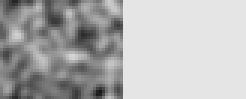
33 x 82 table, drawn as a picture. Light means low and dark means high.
It is made of 1 by 2 panels. Panel 1,1: middling, blotchy, strong in contrast. Panel 1,2: very low, flat.
